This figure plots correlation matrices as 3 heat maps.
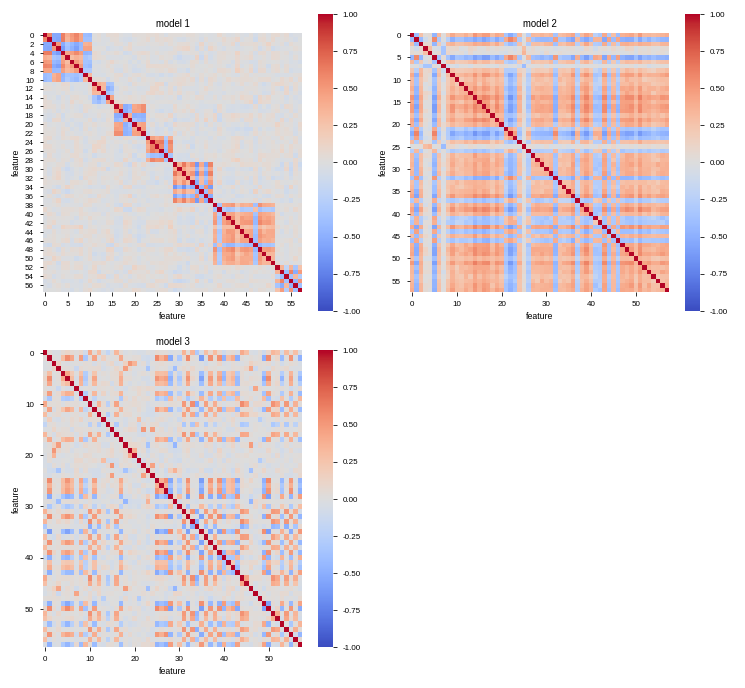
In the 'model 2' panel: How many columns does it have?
58
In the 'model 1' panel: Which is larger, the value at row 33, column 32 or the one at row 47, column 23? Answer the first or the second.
the first
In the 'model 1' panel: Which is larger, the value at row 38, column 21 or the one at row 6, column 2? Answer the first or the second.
the first
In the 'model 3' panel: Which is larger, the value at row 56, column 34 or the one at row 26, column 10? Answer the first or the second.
the second
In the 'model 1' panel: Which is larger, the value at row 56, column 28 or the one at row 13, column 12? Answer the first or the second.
the second
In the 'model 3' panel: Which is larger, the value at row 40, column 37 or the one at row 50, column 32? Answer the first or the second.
the second
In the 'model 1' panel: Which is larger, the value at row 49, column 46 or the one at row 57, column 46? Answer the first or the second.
the first
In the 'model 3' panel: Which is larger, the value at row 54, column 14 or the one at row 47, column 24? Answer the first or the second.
the second
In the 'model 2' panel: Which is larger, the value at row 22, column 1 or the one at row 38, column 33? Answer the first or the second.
the first
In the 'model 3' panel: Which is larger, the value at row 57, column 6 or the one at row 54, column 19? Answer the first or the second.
the second
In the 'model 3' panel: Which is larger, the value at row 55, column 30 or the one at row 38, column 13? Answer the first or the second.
the second
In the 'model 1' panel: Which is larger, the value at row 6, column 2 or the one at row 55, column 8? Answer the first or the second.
the second
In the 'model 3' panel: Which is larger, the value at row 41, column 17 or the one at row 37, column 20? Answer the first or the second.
the first
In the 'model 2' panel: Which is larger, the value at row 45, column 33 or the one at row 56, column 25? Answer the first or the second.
the first
